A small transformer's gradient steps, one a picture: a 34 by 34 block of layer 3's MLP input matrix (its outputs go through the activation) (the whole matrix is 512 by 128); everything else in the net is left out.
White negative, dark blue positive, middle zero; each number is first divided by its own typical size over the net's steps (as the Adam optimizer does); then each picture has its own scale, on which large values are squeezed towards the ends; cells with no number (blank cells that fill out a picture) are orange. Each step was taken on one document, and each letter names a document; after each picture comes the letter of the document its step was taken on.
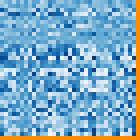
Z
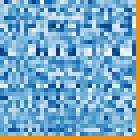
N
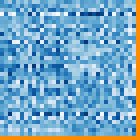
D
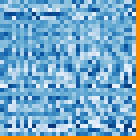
N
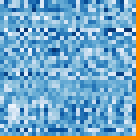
N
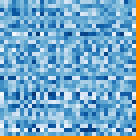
D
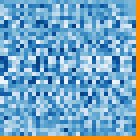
Z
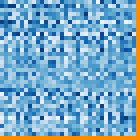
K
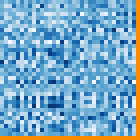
D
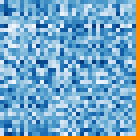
Z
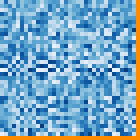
Z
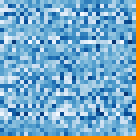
D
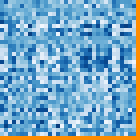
Z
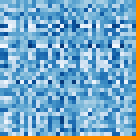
Z
